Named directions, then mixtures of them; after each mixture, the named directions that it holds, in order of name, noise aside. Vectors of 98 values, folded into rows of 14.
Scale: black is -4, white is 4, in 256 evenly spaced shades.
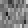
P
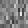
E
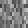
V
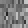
E, P, V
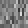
E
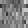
P, V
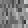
E, P, V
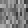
E, P, V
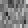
P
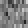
P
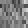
P, V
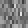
E, P, V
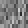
E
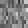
E, P, V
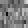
P, V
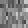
E, P, V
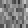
E, V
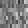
E, P, V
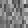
V
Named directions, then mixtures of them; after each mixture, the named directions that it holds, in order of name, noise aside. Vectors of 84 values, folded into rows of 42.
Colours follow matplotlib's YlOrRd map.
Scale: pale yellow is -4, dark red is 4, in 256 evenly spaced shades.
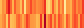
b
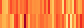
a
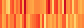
a, b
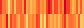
b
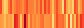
a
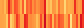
a, b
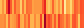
b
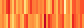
b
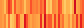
a, b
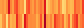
a, b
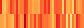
a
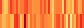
a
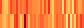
a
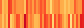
a, b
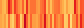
a, b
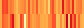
a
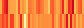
a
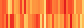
a, b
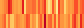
b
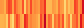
a, b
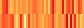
a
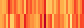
a, b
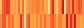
a, b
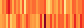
b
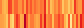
a, b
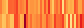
a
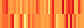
a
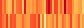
b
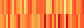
b
